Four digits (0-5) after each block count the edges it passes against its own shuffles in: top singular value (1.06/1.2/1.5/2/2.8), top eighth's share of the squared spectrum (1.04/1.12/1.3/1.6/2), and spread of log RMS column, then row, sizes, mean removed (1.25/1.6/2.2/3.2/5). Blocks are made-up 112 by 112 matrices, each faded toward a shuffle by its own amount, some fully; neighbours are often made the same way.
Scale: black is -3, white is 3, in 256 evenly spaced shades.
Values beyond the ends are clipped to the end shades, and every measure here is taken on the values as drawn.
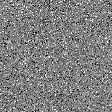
3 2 0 0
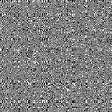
5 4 3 3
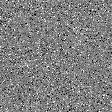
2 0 0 0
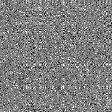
4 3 2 2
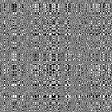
5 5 4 4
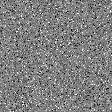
2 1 0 0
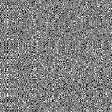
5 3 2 2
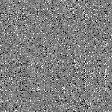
4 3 2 2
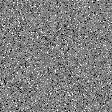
3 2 0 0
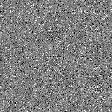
3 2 1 1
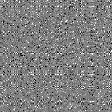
5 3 2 3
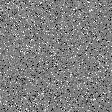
0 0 0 0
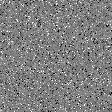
2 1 0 0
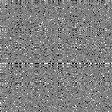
5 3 2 2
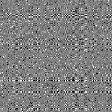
5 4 3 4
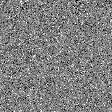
0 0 0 0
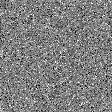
0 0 0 0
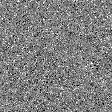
0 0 0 0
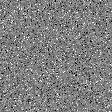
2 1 0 0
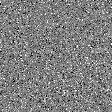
3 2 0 0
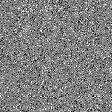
3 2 0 1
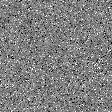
1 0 0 0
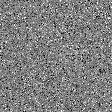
2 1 0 0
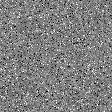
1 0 0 0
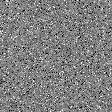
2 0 0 0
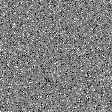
1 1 0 0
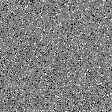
1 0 0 0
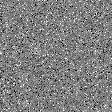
2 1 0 0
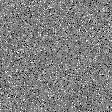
2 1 0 0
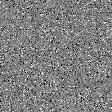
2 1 0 0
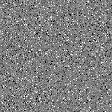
3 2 1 1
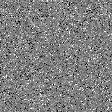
3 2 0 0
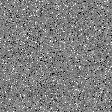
3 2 1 0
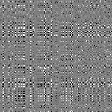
5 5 4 4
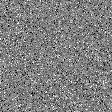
0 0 0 0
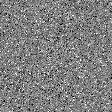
0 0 1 0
